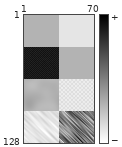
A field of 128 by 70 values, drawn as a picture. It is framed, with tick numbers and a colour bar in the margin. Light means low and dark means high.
The table splits into 4 rows of 2 panels. Panel 1,1: low, flat. Panel 1,2: very low, flat. Panel 2,1: very high, checkered, faint in contrast. Panel 2,2: low, flat. Panel 3,1: low, smooth, faint in contrast. Panel 3,2: very low, checkered, faint in contrast. Panel 4,1: very low, slanting down to the right, faint in contrast. Panel 4,2: middling, slanting down to the right, strong in contrast.
